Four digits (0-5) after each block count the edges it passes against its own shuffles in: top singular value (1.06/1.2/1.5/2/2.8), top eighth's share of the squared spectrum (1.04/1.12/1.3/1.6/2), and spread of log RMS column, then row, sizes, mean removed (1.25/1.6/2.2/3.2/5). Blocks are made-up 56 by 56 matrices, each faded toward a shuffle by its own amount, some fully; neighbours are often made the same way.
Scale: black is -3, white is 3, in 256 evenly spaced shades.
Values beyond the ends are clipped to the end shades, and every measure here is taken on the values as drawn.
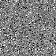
2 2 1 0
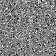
1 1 0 0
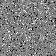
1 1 0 0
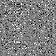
3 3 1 1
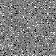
3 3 1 1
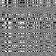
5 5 3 4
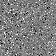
1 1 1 0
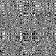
4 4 2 3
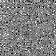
3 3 1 1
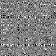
4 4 2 3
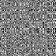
4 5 3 3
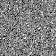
2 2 0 1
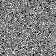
0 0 0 0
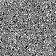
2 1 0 0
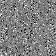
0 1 2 0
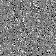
1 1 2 0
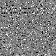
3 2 0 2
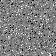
0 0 0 0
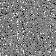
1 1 1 0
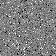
0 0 0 0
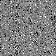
1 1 2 0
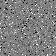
0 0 0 0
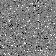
2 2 0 0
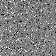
2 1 0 0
